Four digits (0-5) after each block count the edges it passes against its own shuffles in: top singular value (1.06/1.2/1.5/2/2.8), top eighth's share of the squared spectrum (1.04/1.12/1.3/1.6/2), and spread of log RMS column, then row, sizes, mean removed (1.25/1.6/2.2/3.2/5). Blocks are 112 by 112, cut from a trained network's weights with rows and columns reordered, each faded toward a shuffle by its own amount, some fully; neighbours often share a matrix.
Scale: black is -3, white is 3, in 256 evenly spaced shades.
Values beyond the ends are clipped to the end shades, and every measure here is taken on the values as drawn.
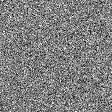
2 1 0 0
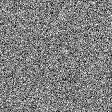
1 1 0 0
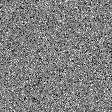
0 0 0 0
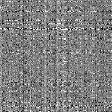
3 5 2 4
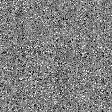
1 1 0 1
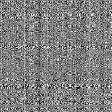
3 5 2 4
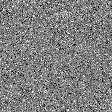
0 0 0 0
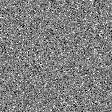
1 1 0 0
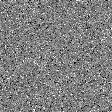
0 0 0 0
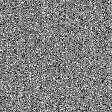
1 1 0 1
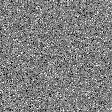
0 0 0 0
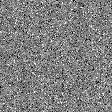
0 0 0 0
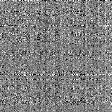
3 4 1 4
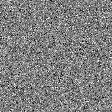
2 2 0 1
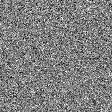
1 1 0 0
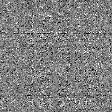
2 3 3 1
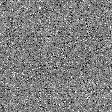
1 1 1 0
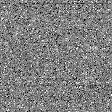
1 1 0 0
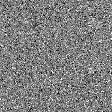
2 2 0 1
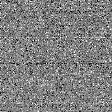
2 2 2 1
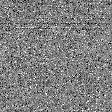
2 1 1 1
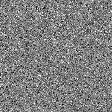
2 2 0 0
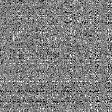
3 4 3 2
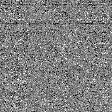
2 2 2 1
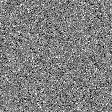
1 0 0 0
